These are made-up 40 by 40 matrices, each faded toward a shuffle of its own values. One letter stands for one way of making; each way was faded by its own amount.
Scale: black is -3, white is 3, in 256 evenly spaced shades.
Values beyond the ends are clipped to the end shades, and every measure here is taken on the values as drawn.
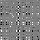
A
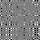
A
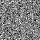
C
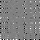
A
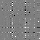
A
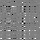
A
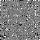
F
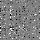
F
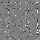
F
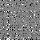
F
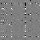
A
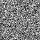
C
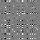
A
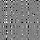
A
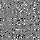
F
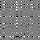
A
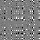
A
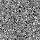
C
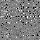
F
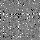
F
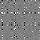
A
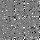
F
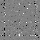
F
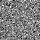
C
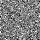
C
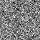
C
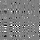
A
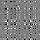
A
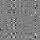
A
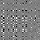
A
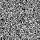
C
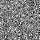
C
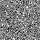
C
